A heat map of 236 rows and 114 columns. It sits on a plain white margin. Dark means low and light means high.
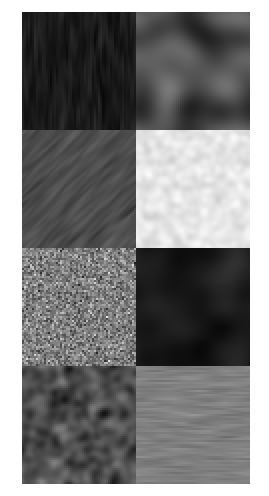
The table splits into 4 rows of 2 panels. Panel 1,1: very low, streaked downward, faint in contrast. Panel 1,2: low, smooth. Panel 2,1: low, slanting up to the right, faint in contrast. Panel 2,2: very high, blotchy, faint in contrast. Panel 3,1: middling, fine-grained, strong in contrast. Panel 3,2: very low, smooth, faint in contrast. Panel 4,1: low, blotchy. Panel 4,2: middling, streaked across, faint in contrast.
